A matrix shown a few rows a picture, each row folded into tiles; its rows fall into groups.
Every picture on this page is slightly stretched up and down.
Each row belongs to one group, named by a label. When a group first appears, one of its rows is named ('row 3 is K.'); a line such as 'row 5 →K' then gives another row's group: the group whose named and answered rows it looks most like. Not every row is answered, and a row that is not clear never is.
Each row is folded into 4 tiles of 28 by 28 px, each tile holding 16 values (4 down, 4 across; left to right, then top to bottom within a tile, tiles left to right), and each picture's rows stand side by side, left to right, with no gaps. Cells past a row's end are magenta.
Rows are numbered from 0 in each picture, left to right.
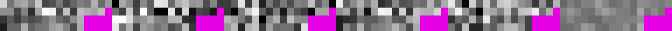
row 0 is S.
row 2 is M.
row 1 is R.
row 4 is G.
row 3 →S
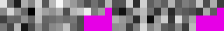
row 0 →G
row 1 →M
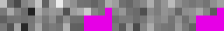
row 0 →G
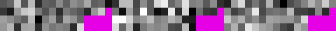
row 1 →R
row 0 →M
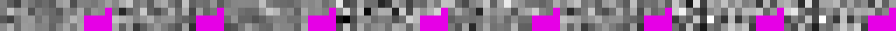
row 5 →R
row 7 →G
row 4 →G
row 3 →S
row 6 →G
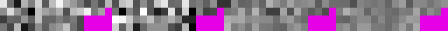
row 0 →G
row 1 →R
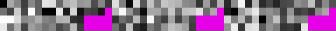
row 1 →G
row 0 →R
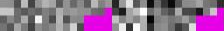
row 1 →M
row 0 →G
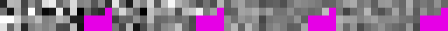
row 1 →G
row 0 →R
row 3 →R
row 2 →M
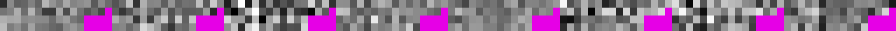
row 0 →R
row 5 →S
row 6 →G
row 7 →M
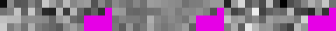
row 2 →M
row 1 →G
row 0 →R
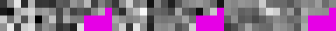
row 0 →M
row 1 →M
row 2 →S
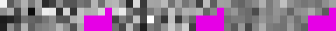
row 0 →S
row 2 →G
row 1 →G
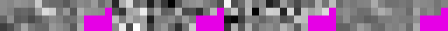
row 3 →S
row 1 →M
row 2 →S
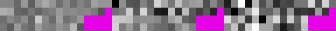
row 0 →G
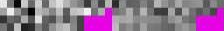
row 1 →R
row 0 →G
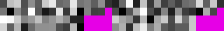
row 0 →R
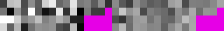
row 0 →R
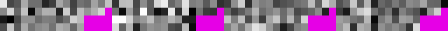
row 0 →S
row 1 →R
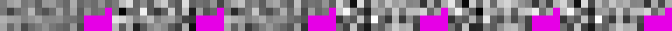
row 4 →G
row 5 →G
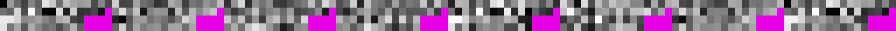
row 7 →R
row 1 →S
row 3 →M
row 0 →R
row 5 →G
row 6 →S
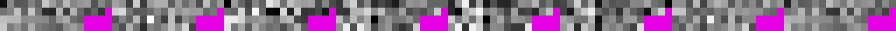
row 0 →R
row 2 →R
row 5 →M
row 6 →G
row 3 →M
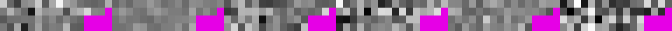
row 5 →M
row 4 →G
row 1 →S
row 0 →G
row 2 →M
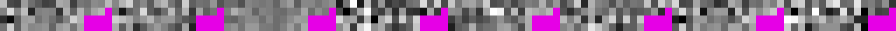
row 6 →S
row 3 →M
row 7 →R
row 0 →S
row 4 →S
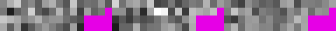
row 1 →S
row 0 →R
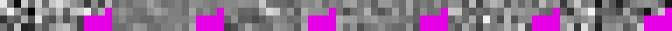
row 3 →R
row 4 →G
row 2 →S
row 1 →S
